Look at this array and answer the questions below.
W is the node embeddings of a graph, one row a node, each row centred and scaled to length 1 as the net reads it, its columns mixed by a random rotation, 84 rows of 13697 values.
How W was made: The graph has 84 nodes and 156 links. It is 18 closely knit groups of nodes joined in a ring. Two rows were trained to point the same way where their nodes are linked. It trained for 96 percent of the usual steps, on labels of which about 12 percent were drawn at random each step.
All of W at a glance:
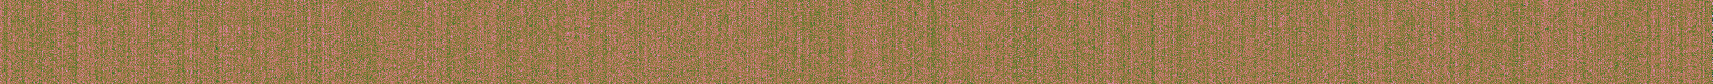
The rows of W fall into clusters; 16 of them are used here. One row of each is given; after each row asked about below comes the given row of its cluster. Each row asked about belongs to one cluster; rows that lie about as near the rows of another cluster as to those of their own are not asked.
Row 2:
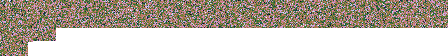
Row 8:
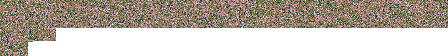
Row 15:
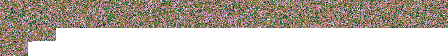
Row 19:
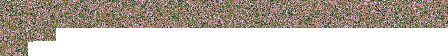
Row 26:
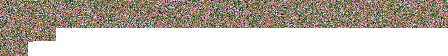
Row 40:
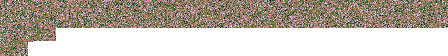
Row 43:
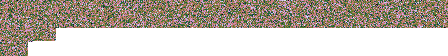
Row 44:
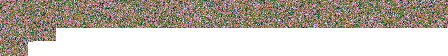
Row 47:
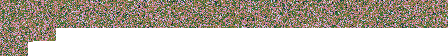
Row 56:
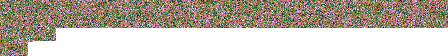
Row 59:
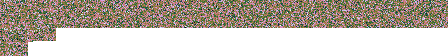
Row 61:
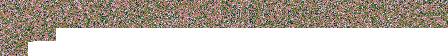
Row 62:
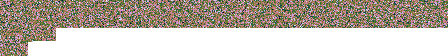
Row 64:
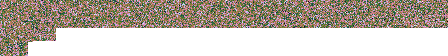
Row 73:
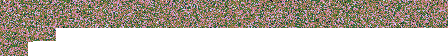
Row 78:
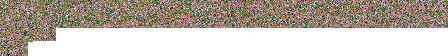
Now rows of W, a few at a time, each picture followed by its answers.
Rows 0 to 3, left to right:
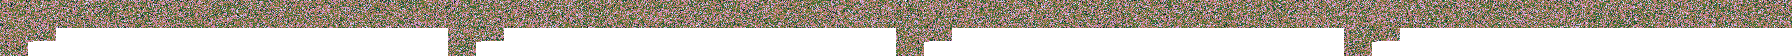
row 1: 73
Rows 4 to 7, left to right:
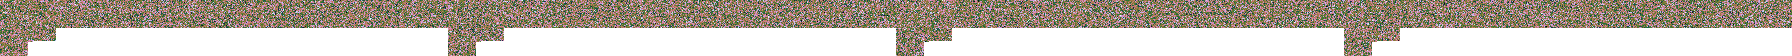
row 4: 56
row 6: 2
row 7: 73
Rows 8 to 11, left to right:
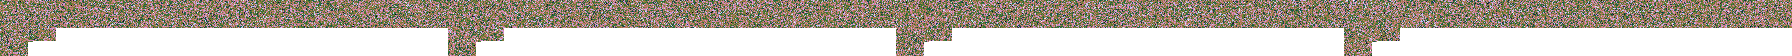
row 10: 44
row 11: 2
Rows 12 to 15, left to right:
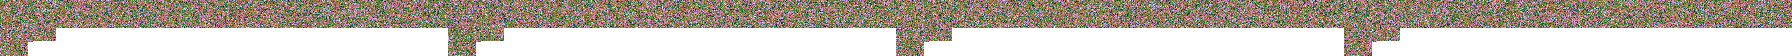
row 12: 78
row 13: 62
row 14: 78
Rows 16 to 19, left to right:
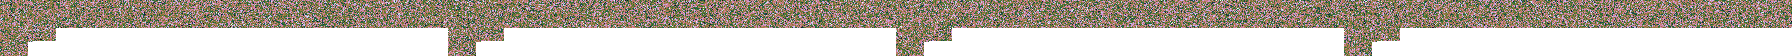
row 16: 43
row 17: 19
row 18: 26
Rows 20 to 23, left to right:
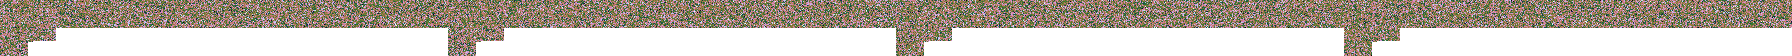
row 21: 64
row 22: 15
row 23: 19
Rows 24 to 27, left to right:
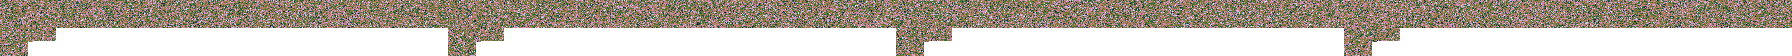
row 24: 15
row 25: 26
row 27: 61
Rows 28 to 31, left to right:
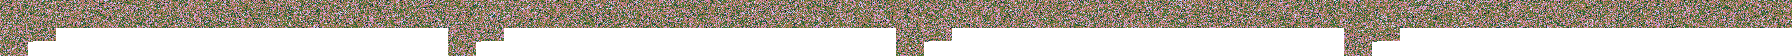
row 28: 44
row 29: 44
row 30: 43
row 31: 61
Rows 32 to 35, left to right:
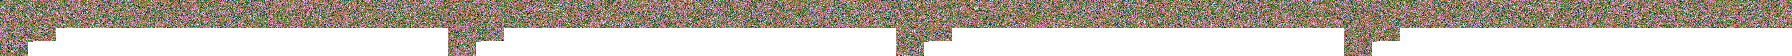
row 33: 8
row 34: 61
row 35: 26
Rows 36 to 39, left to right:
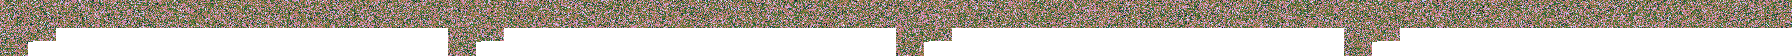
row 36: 47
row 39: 47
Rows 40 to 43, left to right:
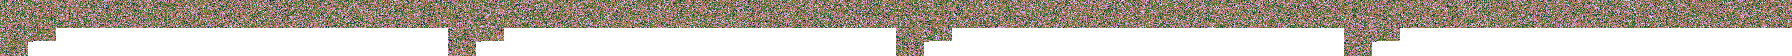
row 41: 59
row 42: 64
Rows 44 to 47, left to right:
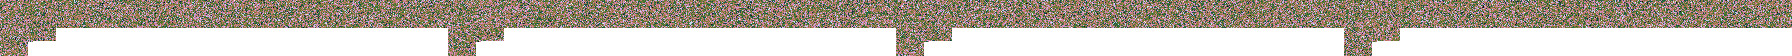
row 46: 8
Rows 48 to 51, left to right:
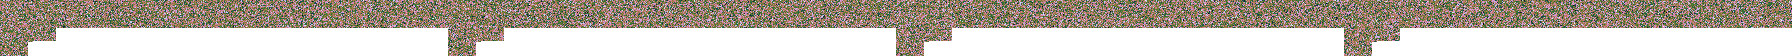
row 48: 59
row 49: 59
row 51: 56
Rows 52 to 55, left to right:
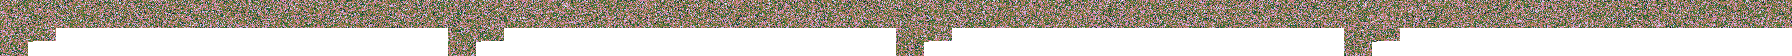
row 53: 62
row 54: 64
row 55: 61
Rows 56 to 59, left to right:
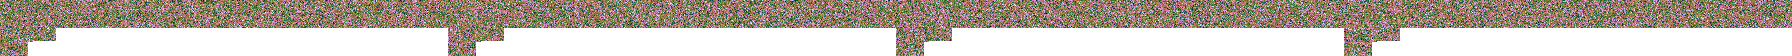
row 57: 40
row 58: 8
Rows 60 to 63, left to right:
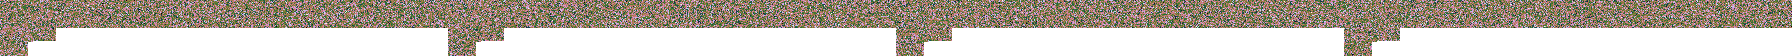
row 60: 44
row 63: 78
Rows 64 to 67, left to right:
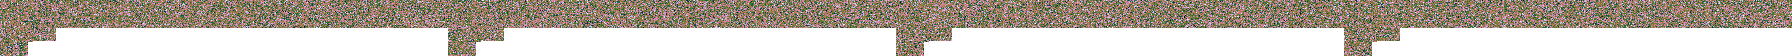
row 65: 47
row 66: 61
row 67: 62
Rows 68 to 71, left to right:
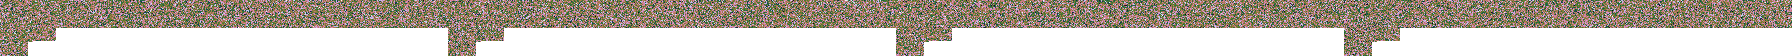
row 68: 15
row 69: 8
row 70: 56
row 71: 56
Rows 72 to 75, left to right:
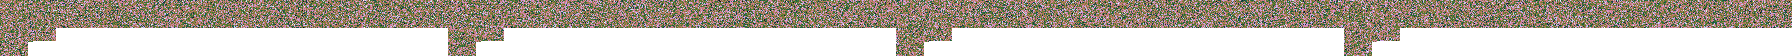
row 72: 59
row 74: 40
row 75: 15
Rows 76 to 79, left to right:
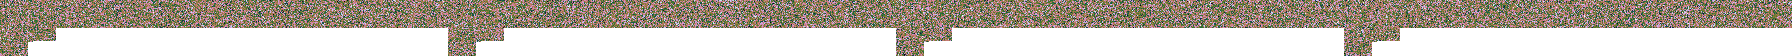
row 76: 40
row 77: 43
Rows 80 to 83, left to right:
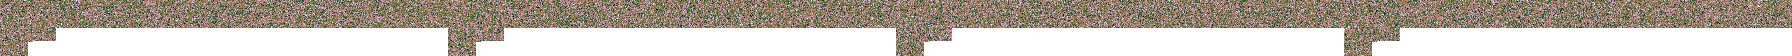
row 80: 15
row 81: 59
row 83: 26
